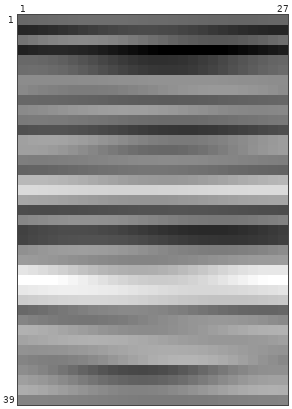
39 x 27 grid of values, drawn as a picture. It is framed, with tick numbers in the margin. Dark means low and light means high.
Streaks run across, left to right. The histogram is bell-shaped. On average the colour sits 50% of the way up the scale.
